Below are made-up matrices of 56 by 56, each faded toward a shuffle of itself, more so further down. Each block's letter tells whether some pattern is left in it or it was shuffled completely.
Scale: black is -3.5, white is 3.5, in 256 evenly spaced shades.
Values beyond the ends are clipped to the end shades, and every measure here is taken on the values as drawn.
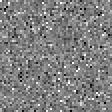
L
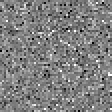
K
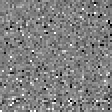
K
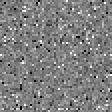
K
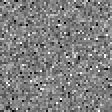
L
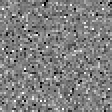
K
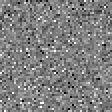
K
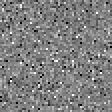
L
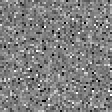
L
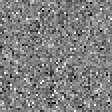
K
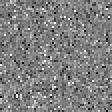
K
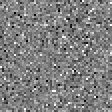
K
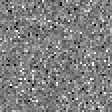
L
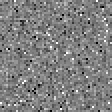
L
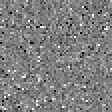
K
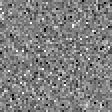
L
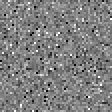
K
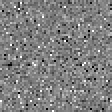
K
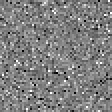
L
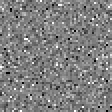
L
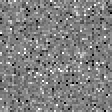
L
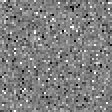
L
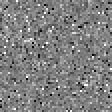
L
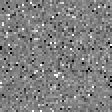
K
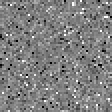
L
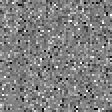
L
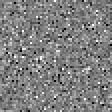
L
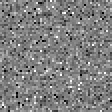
K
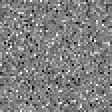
L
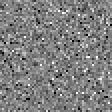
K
